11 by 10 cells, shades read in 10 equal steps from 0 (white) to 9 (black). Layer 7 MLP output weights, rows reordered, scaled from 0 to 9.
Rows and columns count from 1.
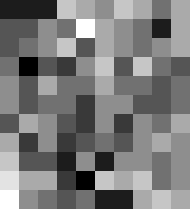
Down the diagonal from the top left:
8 6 4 7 5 4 7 4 5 4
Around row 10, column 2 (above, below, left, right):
6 4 1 3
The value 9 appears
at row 4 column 2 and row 10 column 5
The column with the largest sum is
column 2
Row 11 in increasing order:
0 2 3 3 4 5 5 6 8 8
